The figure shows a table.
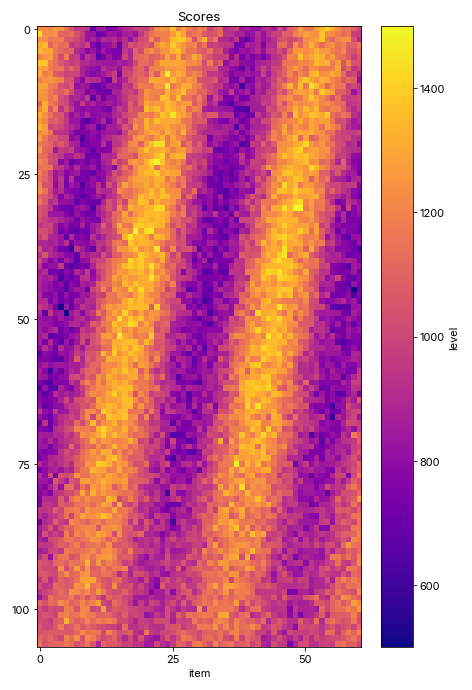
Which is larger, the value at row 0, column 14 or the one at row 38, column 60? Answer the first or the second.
the first
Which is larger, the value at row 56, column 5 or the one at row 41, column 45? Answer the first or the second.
the second
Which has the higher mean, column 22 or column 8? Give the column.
22
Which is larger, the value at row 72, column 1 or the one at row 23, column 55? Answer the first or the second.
the second
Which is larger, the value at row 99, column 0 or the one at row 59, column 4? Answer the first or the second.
the first
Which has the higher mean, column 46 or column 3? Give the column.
46
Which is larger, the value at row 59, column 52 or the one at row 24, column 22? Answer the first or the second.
the second
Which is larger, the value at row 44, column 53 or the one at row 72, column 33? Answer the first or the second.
the second
